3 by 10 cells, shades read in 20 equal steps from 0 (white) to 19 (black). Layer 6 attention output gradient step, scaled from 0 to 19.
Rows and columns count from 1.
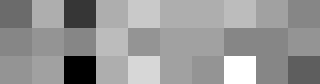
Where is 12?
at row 3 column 10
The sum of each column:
28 21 43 17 15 20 21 14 25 29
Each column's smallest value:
8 6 9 5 3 6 6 0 7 8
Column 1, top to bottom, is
11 9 8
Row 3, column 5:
3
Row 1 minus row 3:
3 -1 -4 0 1 -1 -2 5 -2 -3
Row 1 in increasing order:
4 5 6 6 6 6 7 9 11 15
